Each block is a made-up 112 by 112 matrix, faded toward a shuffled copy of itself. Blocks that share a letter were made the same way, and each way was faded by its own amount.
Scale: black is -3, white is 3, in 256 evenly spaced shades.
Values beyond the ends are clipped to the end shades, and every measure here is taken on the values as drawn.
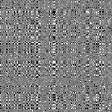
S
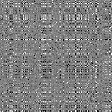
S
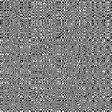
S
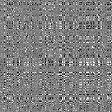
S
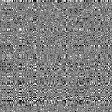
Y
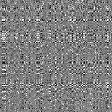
Y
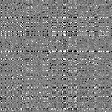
S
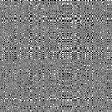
S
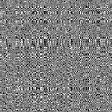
Y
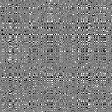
S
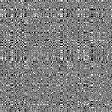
Y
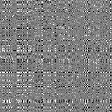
S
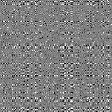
S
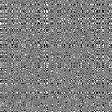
S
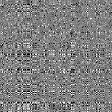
Y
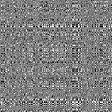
Y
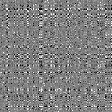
S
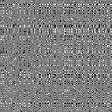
S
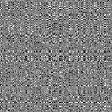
Y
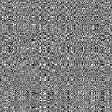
Y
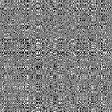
Y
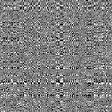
Y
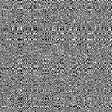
Y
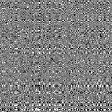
Y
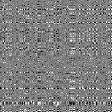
S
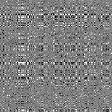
S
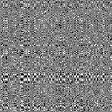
Y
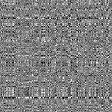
Y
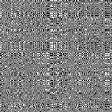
Y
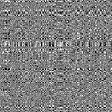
Y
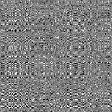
Y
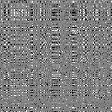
S
